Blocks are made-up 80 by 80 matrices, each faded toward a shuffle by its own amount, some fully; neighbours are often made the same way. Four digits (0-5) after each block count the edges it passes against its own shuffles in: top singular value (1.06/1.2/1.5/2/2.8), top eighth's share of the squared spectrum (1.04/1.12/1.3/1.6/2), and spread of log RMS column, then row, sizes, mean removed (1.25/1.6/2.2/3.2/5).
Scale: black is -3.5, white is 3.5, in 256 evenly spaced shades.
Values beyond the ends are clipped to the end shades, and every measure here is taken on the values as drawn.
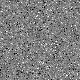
0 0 0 0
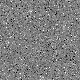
0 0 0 0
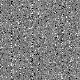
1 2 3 0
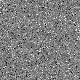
0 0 0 0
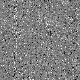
1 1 2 0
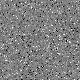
0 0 0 0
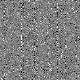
2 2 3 0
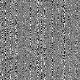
2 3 4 0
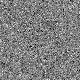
2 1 0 0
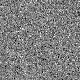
2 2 0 0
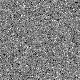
0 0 0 0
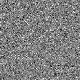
3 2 1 1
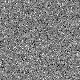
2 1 0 0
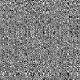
4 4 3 2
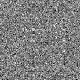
3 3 1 0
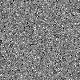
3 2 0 0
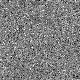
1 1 0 0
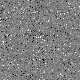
1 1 0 1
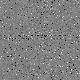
2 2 0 1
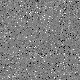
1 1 0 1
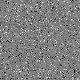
0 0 0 1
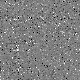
2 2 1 1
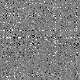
2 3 2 3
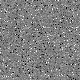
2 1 0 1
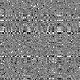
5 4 2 3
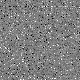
2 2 0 1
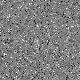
2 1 0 0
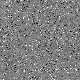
2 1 0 1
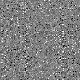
4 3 2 1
